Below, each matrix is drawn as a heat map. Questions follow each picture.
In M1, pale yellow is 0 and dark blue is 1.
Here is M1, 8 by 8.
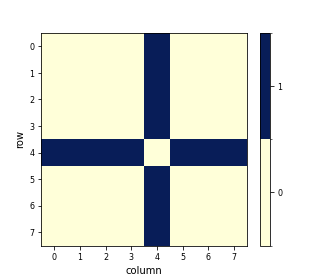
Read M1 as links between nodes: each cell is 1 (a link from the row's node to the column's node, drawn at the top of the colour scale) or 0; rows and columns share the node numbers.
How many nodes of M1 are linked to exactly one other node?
7
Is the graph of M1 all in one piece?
yes
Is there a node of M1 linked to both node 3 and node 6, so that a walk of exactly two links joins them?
yes
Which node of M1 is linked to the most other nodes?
node 4
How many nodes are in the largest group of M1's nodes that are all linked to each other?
2
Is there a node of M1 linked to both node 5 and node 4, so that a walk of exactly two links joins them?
no
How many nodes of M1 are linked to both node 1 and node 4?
0
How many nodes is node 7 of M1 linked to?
1
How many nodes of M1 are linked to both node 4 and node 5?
0
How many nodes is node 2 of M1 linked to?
1
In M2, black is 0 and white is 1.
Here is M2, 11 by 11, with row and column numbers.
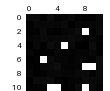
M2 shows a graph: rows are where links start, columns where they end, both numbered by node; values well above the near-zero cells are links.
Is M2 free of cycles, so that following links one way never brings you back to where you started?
yes
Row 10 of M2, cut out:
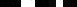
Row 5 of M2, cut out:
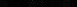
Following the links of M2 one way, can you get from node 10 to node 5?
yes
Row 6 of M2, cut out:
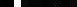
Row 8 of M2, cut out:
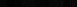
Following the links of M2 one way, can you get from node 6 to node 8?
yes
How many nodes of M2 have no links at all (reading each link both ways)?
2
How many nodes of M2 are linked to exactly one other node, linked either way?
4
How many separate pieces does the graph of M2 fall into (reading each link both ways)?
3
